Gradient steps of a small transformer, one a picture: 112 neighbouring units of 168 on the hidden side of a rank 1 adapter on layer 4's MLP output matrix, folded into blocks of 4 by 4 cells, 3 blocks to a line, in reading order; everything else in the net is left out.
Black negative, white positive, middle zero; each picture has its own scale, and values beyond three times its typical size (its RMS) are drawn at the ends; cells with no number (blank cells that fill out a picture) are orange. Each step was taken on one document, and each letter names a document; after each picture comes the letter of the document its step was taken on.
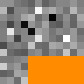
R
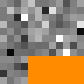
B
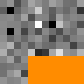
R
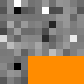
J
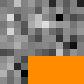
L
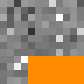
J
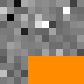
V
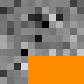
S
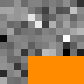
S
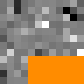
V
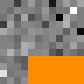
J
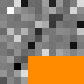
L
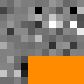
R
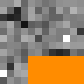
S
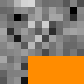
L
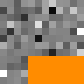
S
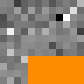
J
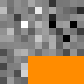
R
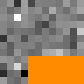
B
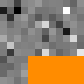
V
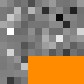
J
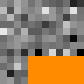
J
